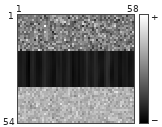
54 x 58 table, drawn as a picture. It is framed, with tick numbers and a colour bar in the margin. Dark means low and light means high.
It is made of 3 by 1 panels. Panel 1,1: middling, fine-grained, strong in contrast. Panel 2,1: very low, streaked downward, faint in contrast. Panel 3,1: high, fine-grained.
